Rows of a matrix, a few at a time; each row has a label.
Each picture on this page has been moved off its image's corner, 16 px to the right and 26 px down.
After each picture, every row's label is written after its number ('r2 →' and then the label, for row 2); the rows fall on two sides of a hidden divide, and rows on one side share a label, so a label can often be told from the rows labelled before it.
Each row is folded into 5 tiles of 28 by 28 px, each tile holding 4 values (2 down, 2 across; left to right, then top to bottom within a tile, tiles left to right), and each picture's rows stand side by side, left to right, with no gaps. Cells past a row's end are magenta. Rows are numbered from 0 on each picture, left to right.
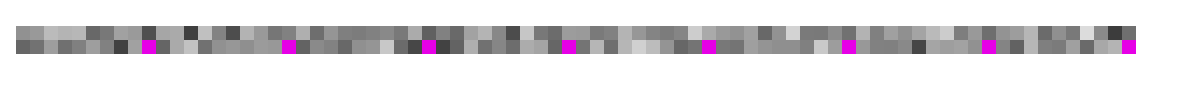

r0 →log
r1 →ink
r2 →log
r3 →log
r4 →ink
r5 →log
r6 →log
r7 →log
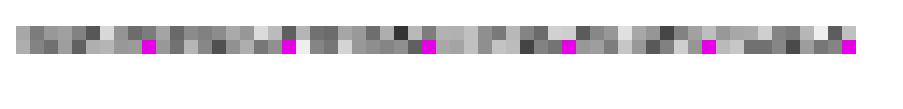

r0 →log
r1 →log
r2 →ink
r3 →ink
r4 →ink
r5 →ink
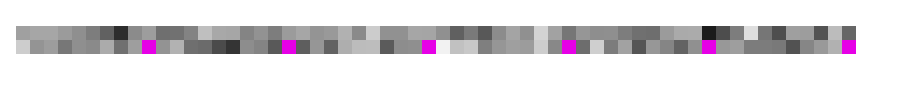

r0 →ink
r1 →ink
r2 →ink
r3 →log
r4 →log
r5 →log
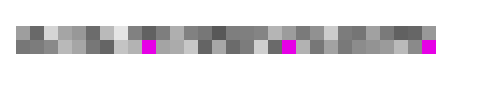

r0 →log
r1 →ink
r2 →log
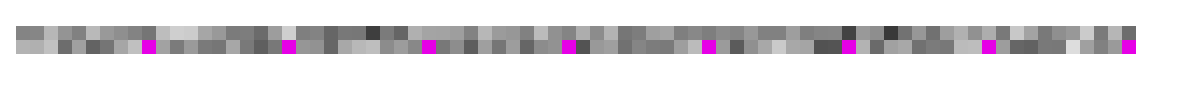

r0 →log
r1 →ink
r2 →ink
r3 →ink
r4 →log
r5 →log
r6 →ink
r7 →log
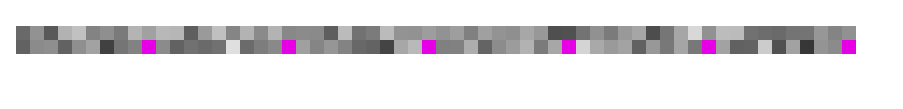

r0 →ink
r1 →ink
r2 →ink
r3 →log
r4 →ink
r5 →ink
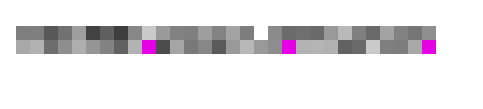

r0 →ink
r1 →log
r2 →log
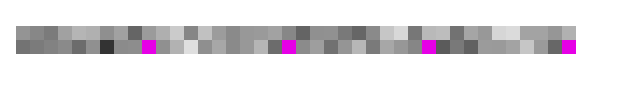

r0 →ink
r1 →ink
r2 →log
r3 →log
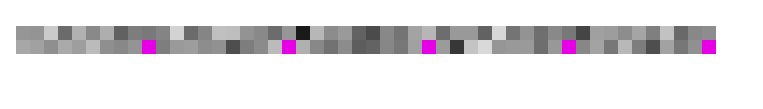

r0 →log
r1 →ink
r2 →ink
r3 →log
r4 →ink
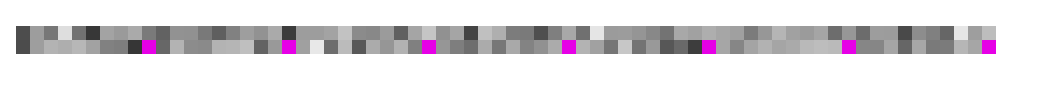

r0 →ink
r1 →log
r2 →ink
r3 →ink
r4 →ink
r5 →log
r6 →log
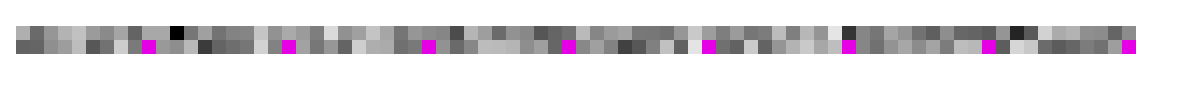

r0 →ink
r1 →log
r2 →log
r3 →log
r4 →log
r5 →log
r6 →log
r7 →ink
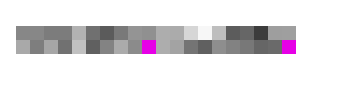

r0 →ink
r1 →ink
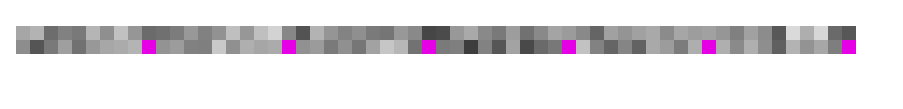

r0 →log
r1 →log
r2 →log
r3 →ink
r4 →log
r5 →log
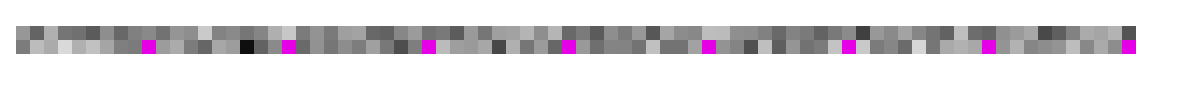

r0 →log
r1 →ink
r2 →ink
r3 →log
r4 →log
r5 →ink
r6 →log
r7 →log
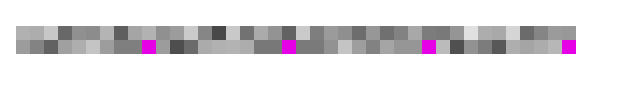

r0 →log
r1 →log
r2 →log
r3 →log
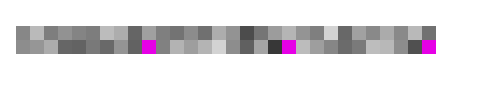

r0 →ink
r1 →ink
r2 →log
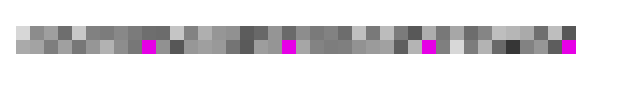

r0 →log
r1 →ink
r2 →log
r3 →ink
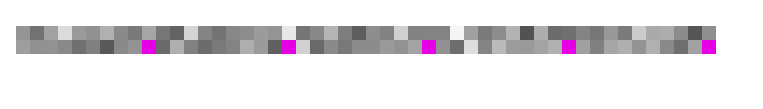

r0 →ink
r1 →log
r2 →log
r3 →log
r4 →log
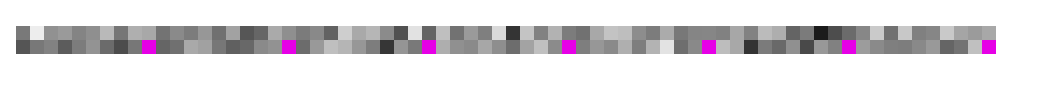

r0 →ink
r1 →ink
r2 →ink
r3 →log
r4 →log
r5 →ink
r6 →ink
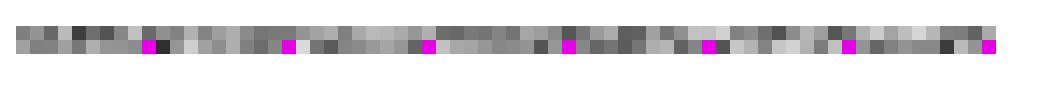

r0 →ink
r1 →log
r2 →log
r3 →log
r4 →log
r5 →log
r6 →ink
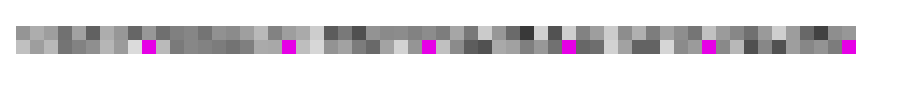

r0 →log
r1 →log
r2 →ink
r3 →ink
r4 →log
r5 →ink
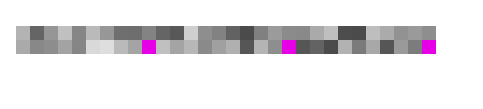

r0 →log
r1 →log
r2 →log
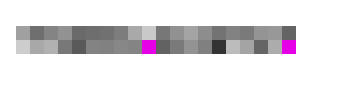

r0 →ink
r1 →log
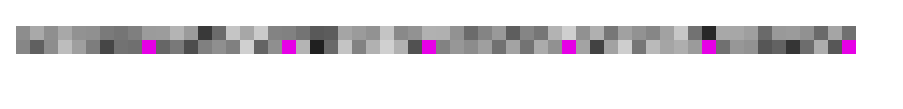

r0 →ink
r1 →log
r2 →log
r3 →ink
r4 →log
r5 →ink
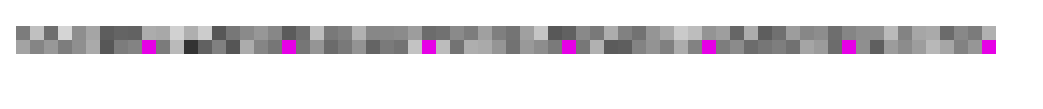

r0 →ink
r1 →ink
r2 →ink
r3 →log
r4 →log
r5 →log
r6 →log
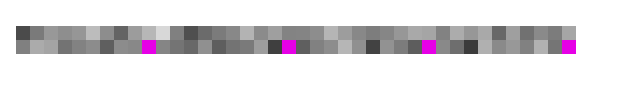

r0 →ink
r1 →ink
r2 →ink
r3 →ink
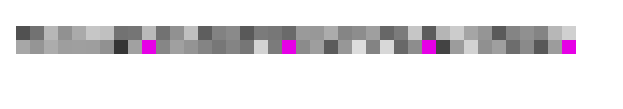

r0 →log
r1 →log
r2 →log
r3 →ink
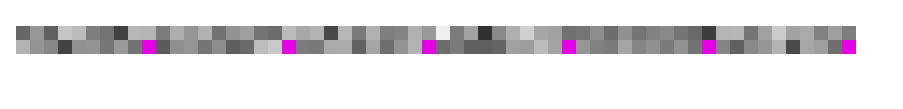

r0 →ink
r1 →ink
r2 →ink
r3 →log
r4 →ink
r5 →ink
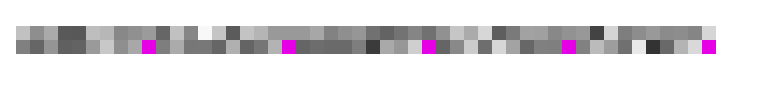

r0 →log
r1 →ink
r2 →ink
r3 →ink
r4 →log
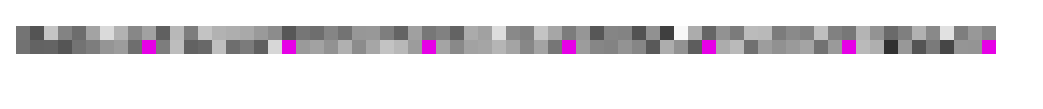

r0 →log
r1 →ink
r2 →log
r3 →log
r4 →log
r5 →log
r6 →ink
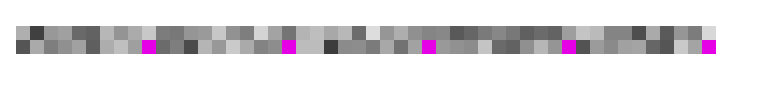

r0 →log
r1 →log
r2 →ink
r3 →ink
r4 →ink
